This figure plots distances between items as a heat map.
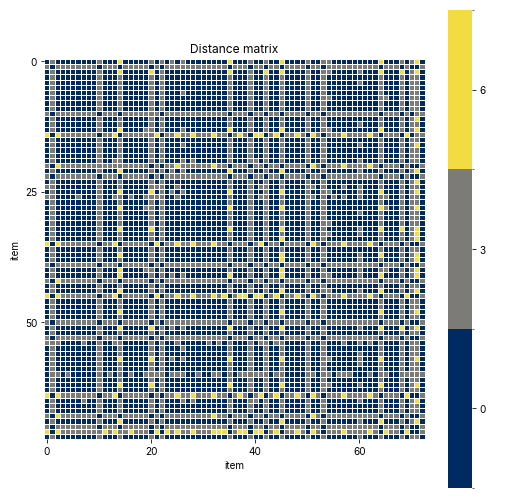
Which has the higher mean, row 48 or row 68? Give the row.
68
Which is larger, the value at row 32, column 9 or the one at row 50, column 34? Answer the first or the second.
the second
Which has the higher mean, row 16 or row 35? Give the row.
35
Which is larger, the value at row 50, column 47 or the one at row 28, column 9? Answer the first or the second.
the first
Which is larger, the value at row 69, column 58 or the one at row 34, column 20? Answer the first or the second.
the second
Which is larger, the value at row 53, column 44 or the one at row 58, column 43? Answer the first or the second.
the first
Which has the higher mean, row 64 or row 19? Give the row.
64
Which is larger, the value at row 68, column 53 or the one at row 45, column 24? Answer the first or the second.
the second
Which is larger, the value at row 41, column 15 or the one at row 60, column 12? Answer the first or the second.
the second
